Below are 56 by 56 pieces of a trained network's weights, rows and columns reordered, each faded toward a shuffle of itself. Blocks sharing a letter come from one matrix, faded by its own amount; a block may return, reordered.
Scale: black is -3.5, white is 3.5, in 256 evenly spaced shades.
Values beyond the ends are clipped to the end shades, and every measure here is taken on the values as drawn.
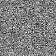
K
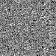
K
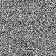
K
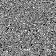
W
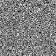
K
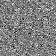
W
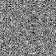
W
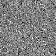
W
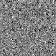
K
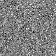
W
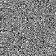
K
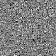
W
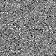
W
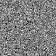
K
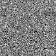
K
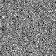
W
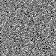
W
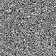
W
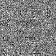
K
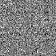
K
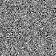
W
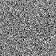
K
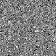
W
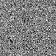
K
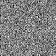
K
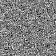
W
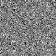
K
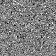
W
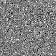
W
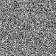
K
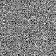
K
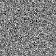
K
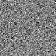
K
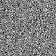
K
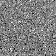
W
